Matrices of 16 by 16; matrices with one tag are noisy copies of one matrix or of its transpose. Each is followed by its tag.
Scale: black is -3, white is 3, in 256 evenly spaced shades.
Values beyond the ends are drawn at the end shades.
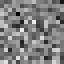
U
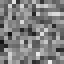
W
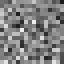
U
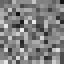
U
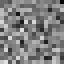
U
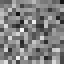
U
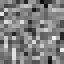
W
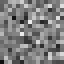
U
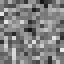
W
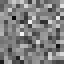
U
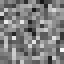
W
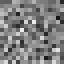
U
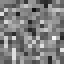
W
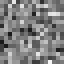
W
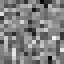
W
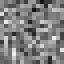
W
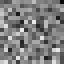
U
